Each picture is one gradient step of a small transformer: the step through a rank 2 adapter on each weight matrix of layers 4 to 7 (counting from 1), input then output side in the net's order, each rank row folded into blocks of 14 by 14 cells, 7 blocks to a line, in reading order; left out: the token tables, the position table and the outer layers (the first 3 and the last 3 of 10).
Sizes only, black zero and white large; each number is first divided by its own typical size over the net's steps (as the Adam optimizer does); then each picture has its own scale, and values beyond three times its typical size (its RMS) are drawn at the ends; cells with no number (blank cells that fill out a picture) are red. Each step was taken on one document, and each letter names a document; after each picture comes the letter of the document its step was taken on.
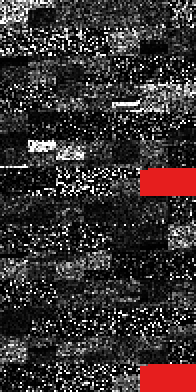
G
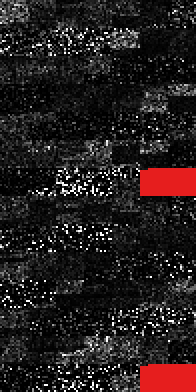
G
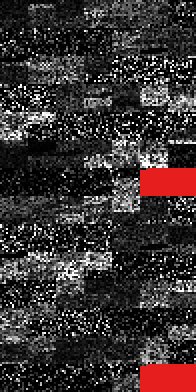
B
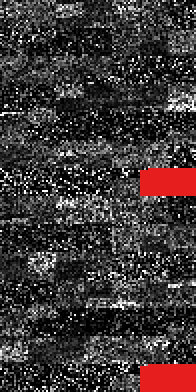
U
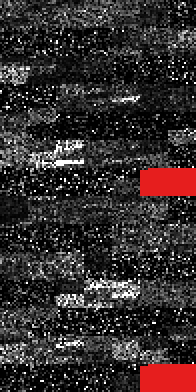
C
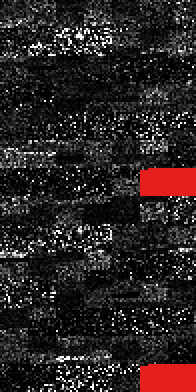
G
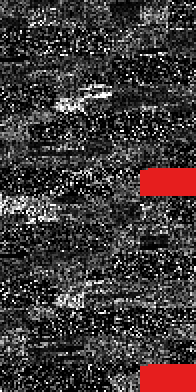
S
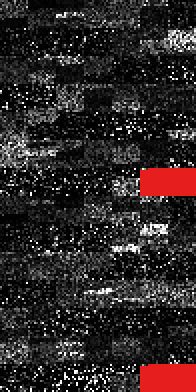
C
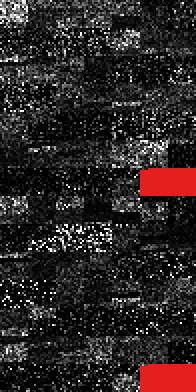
G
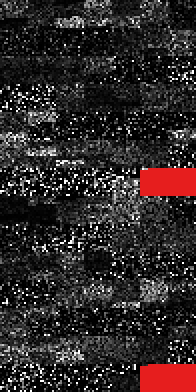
C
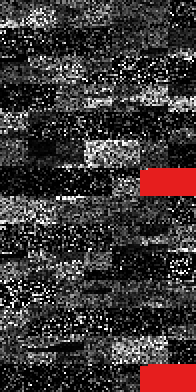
B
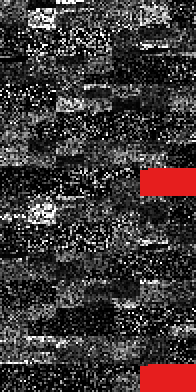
S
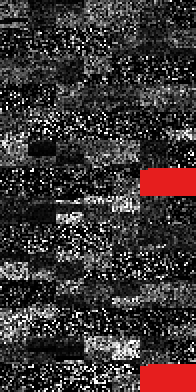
B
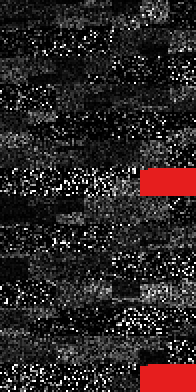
C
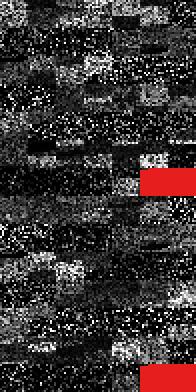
B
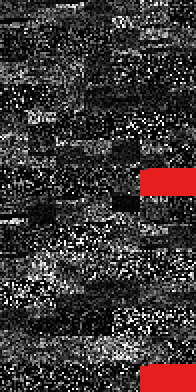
S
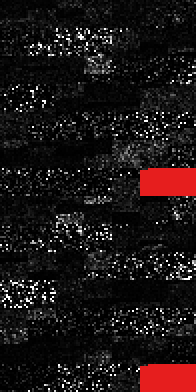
G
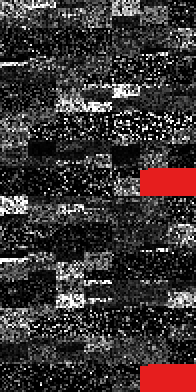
B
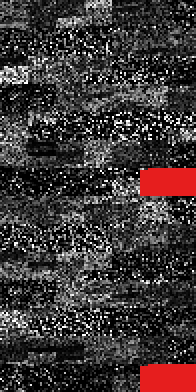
B
